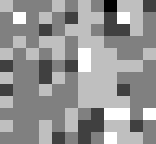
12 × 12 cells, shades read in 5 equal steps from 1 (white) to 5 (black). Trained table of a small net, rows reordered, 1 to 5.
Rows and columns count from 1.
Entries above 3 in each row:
2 2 3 0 0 3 1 2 0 1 3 2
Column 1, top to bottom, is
2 3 3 3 2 4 2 4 2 3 2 3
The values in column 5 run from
2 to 4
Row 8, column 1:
4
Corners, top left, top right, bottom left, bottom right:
2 4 3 3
